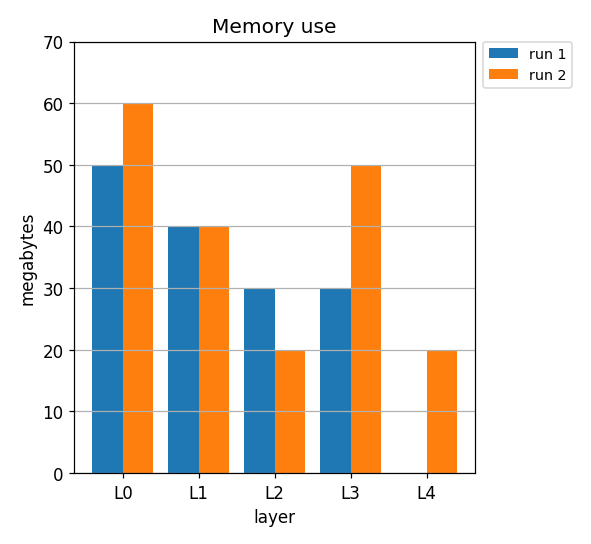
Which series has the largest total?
run 2
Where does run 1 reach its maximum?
L0
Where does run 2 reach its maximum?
L0
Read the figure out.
Title: Memory use
x-axis: layer, ticks L0 L1 L2 L3 L4
y-axis: megabytes, ticks 0 10 20 30 40 50 60 70
Legend: run 1, run 2
Values:
run 1: 50 40 30 30 0
run 2: 60 40 20 50 20
